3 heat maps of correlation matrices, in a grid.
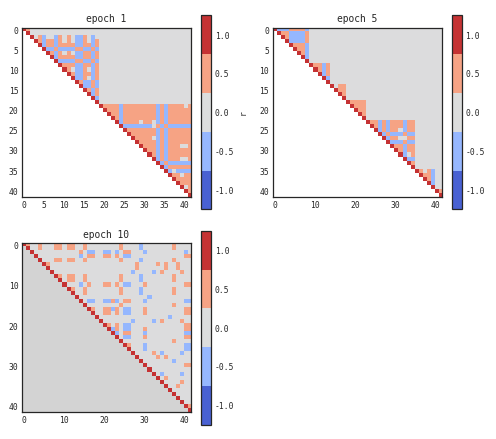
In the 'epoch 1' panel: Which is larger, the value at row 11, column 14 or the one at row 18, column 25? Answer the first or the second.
the second
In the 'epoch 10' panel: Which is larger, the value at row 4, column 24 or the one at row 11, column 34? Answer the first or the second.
the first
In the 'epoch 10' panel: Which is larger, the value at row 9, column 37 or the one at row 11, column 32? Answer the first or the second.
the first
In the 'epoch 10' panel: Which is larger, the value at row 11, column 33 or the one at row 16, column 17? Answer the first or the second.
the second
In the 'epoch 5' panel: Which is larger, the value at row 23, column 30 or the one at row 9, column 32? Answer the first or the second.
the first
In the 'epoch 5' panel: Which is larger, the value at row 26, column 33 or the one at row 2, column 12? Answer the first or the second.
the second
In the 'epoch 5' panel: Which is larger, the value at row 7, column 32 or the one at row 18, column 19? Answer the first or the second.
the second
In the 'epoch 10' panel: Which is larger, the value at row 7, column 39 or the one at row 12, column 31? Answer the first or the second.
the first
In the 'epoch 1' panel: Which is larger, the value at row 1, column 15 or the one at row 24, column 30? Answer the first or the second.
the first
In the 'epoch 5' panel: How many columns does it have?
42
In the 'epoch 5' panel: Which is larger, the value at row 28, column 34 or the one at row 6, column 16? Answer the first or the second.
the second
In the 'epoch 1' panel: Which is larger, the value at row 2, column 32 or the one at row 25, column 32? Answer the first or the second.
the second
